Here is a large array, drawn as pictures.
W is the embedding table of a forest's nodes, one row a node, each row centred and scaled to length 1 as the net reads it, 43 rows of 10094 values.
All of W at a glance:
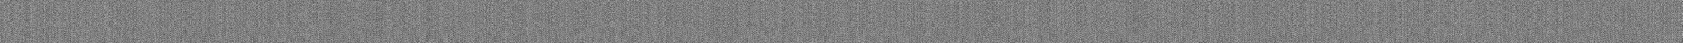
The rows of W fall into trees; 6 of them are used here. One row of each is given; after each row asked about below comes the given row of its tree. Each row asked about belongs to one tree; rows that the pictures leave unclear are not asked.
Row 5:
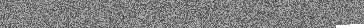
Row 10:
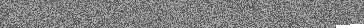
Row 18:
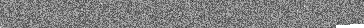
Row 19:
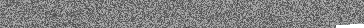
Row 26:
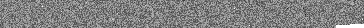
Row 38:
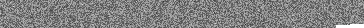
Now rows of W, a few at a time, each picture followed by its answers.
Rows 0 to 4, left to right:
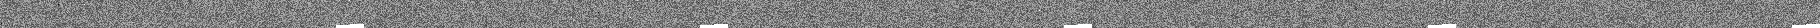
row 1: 38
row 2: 26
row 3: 26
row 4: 18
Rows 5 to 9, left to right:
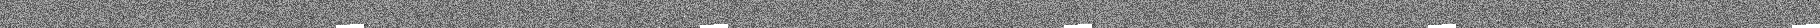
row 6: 26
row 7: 19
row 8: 26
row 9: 19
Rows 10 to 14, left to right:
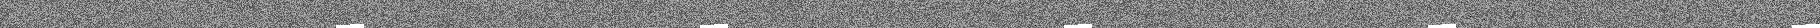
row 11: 18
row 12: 5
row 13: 19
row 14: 26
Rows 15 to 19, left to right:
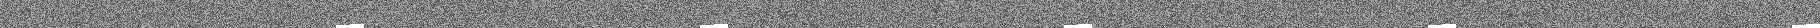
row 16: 10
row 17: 26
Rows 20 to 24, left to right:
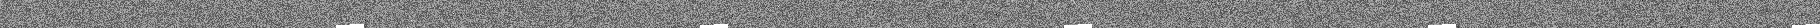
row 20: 19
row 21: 26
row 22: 5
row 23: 5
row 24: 26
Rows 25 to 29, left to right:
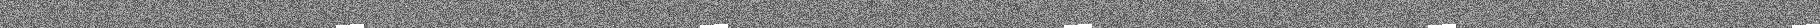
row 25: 38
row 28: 18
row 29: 10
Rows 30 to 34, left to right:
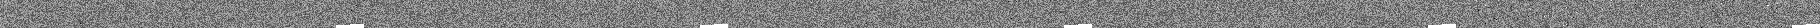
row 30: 18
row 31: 19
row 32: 18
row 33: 19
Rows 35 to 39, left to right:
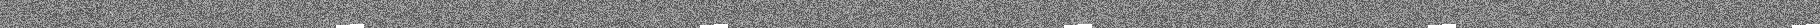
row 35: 19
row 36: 38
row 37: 19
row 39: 10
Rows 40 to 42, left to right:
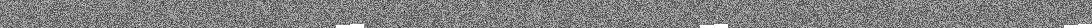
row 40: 38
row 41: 38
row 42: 10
